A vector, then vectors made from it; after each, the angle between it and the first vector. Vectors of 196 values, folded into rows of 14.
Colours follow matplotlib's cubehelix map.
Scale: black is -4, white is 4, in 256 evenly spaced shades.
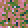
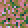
nearly parallel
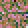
partly aligned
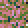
partly aligned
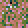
partly aligned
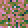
nearly parallel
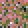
orthogonal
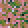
nearly parallel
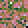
orthogonal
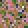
orthogonal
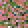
nearly parallel
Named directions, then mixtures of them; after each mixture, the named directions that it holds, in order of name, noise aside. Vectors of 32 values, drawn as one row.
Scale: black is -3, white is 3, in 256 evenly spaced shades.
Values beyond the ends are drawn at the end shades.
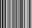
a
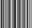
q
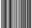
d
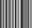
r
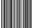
a, d, r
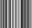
d, r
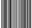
d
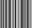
d, q, r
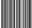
d, r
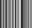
r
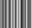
a, d, r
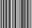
d, q, r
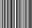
q, r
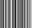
a, q, r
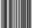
d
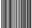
d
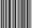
d, q, r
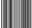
a, d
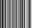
a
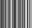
a, q
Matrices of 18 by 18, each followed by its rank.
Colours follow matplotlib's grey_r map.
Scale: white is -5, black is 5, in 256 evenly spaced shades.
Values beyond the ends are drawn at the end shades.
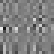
two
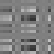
one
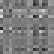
two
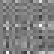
two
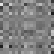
two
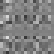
two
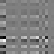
one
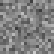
full rank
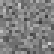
full rank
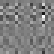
two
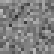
full rank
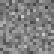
full rank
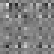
two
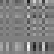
one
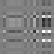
one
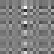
one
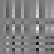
one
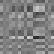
two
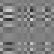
one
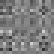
two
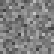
full rank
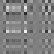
one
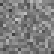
full rank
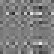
two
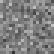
full rank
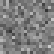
full rank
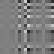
one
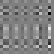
one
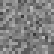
full rank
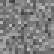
full rank
